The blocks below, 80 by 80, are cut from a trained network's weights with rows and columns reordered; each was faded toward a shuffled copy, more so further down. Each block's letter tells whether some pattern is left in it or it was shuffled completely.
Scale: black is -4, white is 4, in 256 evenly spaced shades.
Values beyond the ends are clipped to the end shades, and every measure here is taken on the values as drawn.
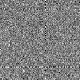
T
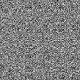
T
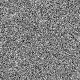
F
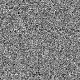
T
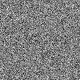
F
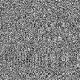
T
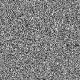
T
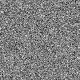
F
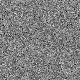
F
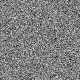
F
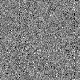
T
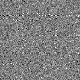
T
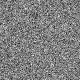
F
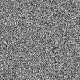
T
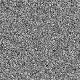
T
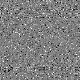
T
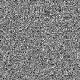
T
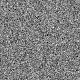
F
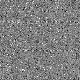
T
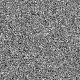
F
